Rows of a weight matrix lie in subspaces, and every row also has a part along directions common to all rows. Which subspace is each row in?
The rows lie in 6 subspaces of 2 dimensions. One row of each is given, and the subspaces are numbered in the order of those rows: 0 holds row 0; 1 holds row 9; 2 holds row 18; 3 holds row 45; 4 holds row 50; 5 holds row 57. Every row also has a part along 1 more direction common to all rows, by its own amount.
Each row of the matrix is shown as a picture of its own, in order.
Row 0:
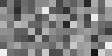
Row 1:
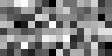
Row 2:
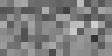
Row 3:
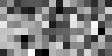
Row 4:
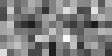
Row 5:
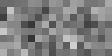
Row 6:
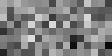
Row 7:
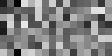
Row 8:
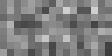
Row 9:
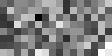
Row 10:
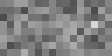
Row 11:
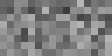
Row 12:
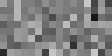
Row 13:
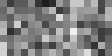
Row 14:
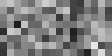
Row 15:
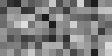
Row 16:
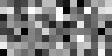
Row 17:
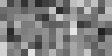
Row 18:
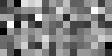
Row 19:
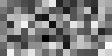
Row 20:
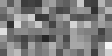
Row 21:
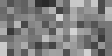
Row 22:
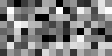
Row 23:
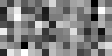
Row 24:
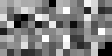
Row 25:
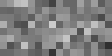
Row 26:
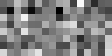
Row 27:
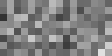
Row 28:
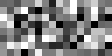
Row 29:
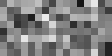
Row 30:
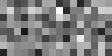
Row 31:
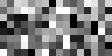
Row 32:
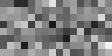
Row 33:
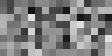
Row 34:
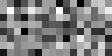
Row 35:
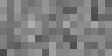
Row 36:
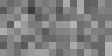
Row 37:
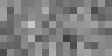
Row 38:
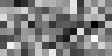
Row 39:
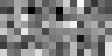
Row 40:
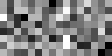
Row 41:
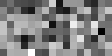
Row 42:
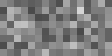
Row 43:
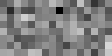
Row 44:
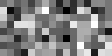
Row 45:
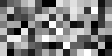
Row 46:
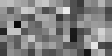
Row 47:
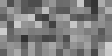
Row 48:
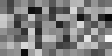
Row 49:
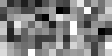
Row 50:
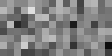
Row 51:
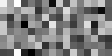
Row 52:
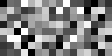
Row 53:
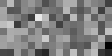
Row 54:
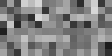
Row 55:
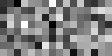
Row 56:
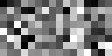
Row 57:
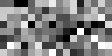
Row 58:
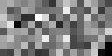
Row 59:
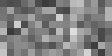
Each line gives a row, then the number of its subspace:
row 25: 5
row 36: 4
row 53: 1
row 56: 3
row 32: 5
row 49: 3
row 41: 1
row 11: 5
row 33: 5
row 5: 0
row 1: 5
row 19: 3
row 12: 0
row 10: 5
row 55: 2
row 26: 4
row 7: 2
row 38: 5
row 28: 5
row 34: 4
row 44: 0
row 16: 4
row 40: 1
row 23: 0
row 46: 3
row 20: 2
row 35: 0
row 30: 4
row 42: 4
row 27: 1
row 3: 1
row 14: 3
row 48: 5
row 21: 3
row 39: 4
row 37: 0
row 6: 0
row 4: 0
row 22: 4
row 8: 0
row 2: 5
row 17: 3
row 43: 4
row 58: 1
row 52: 3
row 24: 1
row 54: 2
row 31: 1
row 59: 3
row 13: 3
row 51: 2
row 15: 2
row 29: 2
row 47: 2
